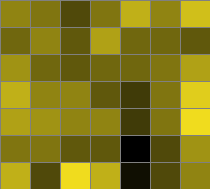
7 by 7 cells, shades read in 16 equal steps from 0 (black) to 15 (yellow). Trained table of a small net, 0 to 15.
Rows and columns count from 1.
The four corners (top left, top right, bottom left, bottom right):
9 13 12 9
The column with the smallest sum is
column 5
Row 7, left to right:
12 5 15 12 1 5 9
